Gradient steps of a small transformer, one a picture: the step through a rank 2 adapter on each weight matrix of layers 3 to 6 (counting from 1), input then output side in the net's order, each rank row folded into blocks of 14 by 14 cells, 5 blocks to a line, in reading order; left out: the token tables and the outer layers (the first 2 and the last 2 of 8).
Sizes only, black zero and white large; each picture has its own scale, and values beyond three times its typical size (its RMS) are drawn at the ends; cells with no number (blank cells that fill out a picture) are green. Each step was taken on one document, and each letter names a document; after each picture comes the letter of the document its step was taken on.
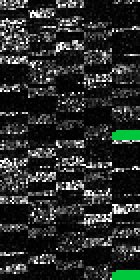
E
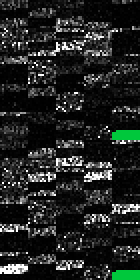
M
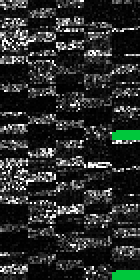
E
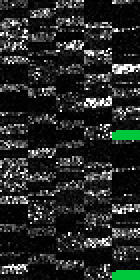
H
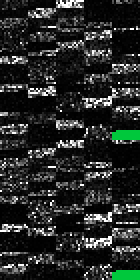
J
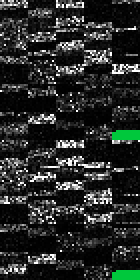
J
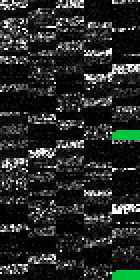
J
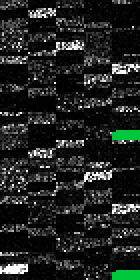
M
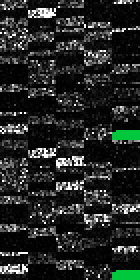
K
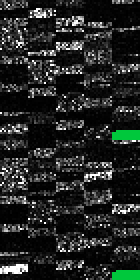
M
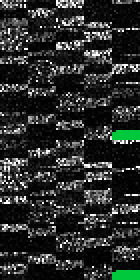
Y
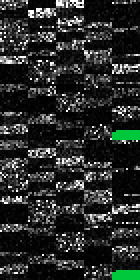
Y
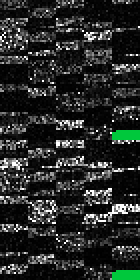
Y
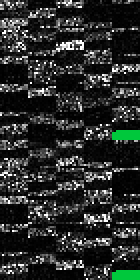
K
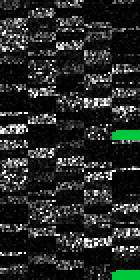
K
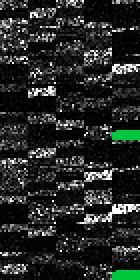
J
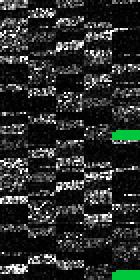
K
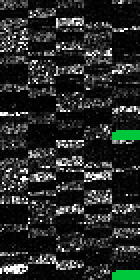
M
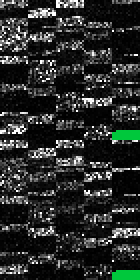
Y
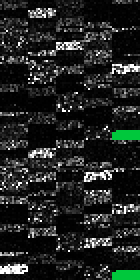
M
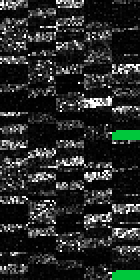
J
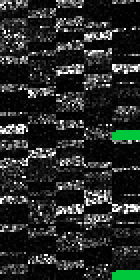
K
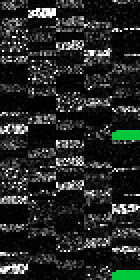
M
